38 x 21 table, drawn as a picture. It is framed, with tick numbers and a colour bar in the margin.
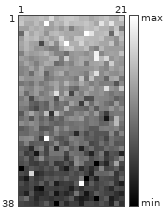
Average level on the scale: 50%. Histogram: bell-shaped. Slope: up to the top. Grain: fine. Stripes: none.
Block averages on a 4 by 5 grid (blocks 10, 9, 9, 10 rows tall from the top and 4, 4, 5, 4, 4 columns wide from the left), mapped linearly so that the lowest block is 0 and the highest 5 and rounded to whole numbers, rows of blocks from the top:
4 4 5 5 5 | 3 3 3 3 3 | 2 2 2 1 2 | 0 0 0 0 0
